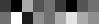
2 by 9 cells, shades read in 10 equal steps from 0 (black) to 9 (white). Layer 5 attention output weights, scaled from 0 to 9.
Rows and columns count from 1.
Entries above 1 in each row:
7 8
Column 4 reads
3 5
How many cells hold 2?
2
